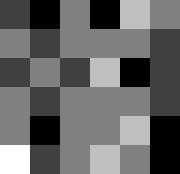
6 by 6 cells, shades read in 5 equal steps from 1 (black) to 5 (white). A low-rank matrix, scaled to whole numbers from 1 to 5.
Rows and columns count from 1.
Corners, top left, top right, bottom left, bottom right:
2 3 5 1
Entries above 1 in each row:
4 6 5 6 4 5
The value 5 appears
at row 6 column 1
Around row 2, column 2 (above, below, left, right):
1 3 3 3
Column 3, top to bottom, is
3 3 2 3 3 3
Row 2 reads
3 2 3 3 3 2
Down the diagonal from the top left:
2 2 2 3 4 1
